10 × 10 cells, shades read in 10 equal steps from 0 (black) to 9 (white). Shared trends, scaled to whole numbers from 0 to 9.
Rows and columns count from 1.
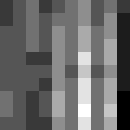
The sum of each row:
32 34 38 39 38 36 39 40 42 37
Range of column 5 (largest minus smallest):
3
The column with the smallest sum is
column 10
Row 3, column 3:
4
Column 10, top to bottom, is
2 1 1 1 1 1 1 0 0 0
